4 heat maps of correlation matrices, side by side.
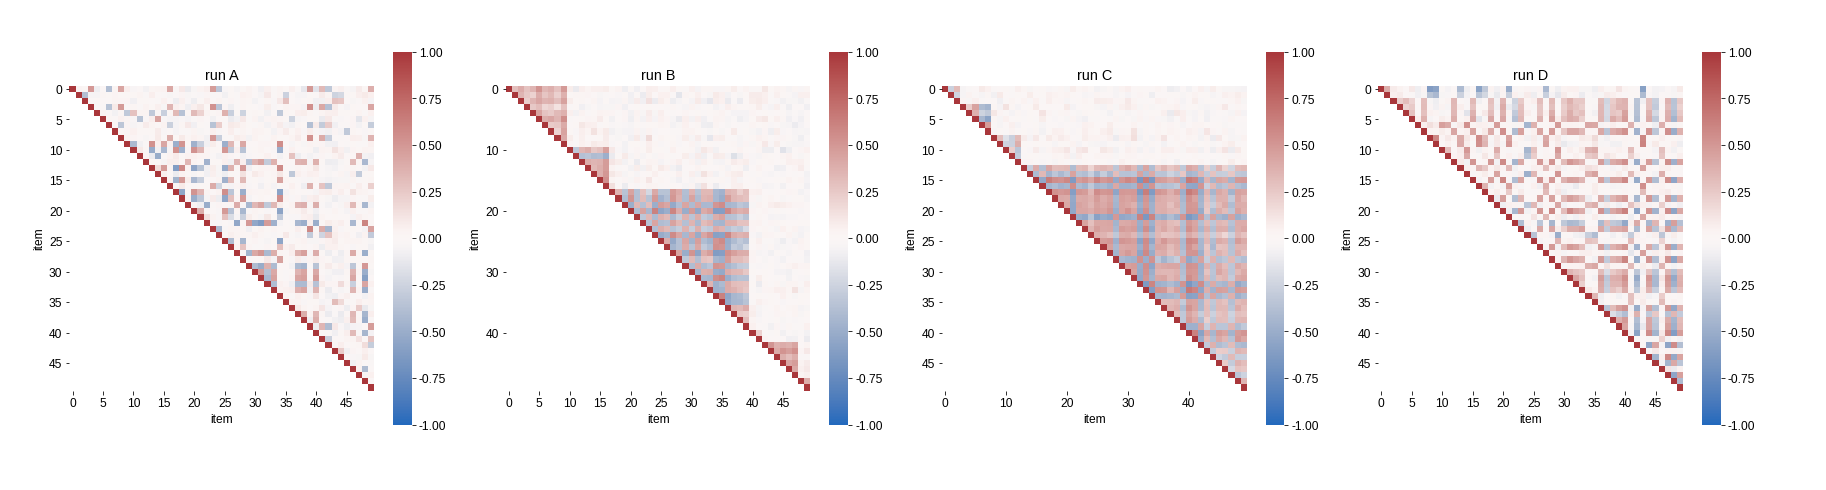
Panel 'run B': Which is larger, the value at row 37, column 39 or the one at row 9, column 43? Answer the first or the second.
the first
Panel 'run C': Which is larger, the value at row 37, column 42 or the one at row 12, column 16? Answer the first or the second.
the second
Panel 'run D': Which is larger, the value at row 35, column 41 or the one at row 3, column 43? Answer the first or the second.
the first
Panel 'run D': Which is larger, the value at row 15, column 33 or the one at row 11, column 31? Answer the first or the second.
the first
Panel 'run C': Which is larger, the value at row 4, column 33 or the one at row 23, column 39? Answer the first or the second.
the first
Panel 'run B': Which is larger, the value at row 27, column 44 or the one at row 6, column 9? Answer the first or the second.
the second
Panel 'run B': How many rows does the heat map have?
50
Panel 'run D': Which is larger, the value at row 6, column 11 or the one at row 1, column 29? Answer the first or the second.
the first
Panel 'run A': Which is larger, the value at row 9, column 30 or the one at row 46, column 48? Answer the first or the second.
the first
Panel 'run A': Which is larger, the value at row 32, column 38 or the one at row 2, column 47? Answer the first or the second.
the second
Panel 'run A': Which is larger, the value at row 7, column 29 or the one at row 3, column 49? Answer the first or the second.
the second
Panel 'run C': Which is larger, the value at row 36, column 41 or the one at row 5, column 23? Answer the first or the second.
the first
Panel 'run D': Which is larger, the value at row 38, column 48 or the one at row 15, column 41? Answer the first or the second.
the second
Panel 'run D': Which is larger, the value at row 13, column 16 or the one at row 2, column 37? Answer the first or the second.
the first
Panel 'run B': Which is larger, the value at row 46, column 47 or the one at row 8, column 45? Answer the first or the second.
the first
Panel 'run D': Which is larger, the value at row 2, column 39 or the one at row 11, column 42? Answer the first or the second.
the first
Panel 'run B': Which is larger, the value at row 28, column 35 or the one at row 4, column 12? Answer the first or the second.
the second
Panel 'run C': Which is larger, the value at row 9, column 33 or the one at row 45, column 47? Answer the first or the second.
the first
